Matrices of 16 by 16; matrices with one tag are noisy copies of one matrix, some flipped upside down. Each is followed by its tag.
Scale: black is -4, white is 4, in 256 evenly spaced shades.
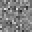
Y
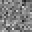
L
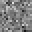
L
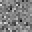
Y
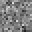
L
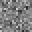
Y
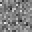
Y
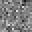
L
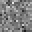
L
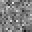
L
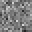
L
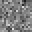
L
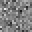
Y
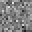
L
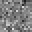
L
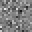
Y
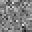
L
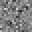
Y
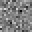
Y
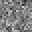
L
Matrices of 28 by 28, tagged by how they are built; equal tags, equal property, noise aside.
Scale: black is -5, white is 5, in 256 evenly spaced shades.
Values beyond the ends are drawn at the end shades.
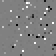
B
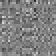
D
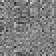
D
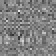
D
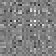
D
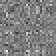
D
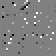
B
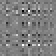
D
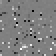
B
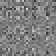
D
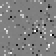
B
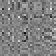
D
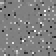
B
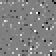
B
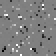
B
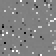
B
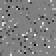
B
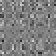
D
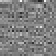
D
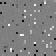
B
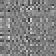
D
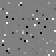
B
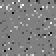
B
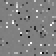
B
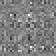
D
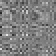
D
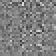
D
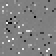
B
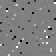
B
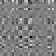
D
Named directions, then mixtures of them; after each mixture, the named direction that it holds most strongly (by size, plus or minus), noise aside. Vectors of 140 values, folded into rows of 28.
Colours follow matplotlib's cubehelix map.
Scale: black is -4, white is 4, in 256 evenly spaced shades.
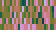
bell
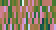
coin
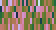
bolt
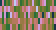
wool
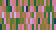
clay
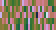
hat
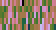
coin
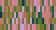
bell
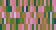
clay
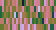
bell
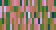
wool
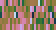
bolt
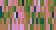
bolt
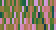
bell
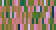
bell
